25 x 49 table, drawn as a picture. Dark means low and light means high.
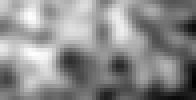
The field climbs toward the top left. The field is mottled with small blotches. No single row or column stands out from its neighbours.
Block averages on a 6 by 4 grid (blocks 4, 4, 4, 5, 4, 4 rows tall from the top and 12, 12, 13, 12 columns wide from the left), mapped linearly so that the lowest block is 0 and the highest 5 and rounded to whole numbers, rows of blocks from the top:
5442 | 4541 | 4442 | 5232 | 3222 | 3210
